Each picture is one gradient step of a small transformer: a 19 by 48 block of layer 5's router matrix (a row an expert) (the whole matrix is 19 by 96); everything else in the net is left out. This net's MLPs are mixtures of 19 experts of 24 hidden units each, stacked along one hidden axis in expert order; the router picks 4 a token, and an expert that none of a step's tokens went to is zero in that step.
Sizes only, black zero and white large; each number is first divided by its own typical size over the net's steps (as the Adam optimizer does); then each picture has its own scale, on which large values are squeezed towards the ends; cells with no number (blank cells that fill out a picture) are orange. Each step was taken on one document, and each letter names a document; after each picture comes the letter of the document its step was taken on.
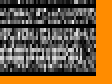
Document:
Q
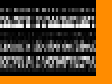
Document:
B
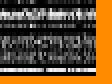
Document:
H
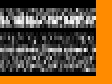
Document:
Q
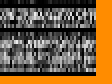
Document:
H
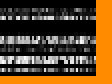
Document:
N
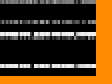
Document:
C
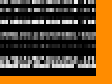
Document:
C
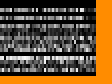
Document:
N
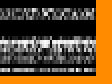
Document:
H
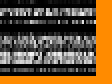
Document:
H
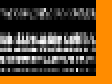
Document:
N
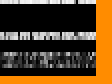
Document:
C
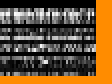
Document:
Q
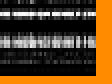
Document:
H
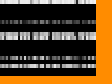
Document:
C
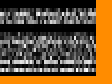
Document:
Q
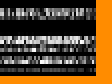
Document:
Q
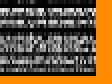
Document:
H
